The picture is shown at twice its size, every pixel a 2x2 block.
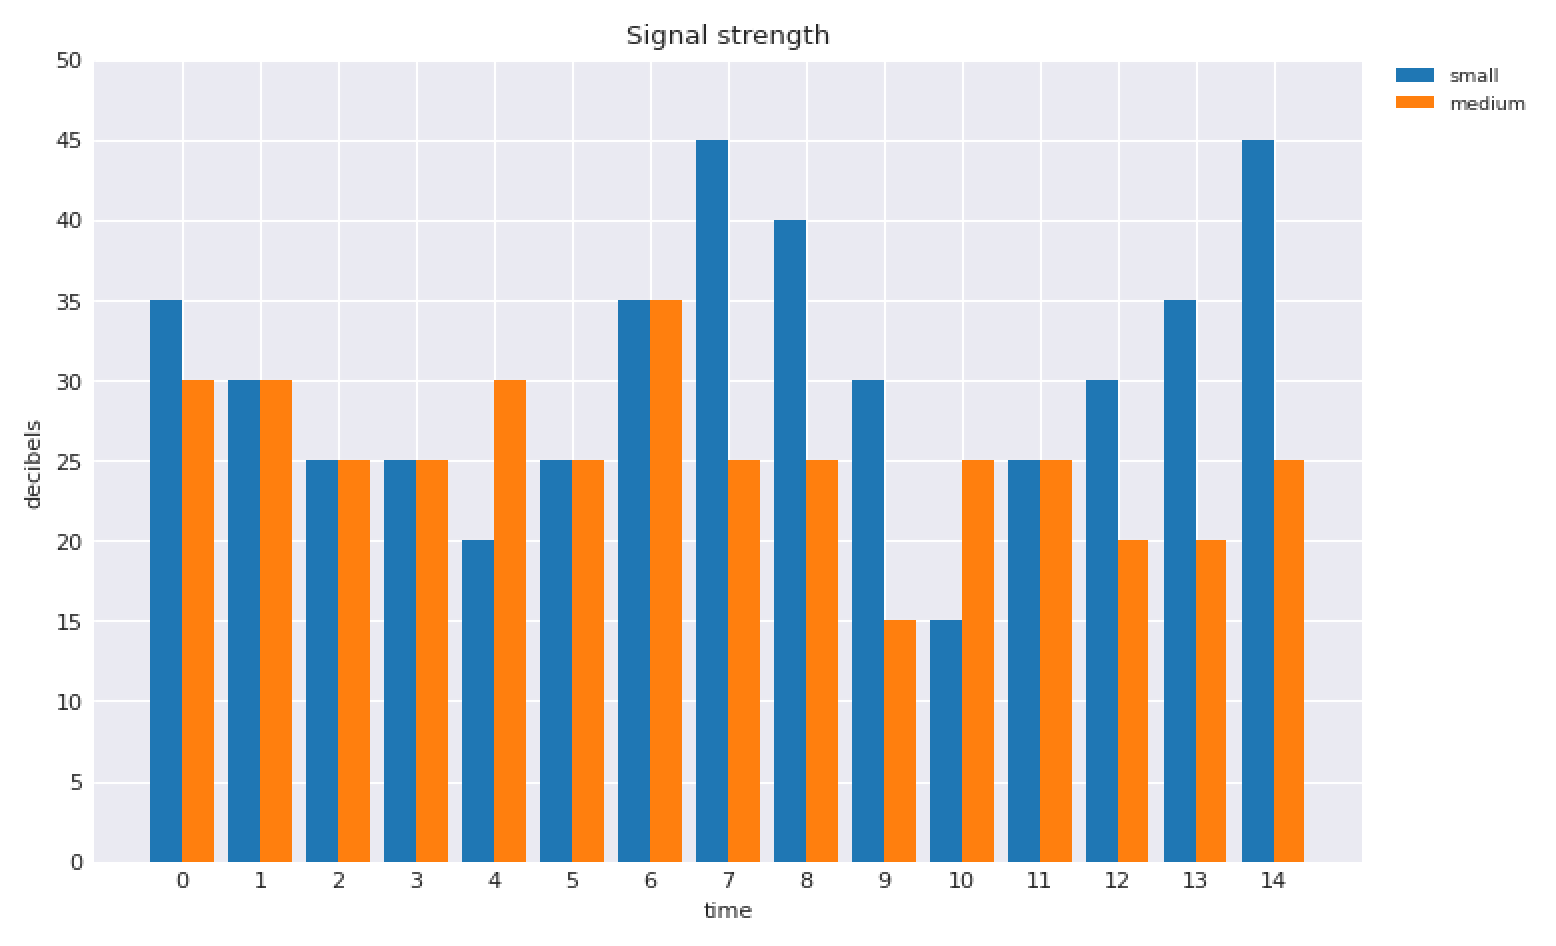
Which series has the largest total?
small
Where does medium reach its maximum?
6
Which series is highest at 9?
small
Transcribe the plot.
Title: Signal strength
x-axis: time, ticks 0 1 2 3 4 5 6 7 8 9 10 11 12 13 14
y-axis: decibels, ticks 0 5 10 15 20 25 30 35 40 45 50
Legend: small, medium
Values:
small: 35 30 25 25 20 25 35 45 40 30 15 25 30 35 45
medium: 30 30 25 25 30 25 35 25 25 15 25 25 20 20 25
